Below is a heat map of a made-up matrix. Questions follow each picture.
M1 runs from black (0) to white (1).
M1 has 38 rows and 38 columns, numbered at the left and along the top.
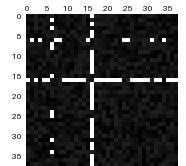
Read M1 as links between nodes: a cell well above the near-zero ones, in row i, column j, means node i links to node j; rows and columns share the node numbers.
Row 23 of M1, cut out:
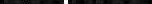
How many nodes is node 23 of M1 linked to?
1
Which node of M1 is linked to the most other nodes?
node 16
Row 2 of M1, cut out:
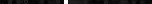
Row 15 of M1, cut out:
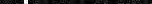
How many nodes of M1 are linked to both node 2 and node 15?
0
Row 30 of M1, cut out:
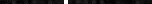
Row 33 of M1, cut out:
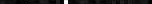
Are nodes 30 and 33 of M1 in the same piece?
yes
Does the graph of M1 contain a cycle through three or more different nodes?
no
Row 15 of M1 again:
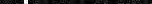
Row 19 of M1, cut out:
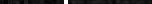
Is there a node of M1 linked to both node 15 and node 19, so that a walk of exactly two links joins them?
no
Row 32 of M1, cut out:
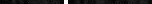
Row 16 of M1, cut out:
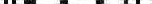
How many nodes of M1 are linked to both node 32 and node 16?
0
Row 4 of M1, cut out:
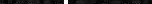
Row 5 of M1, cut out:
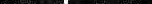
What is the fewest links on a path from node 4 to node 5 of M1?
2
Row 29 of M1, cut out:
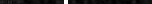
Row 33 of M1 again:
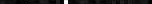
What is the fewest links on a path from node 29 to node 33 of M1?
2
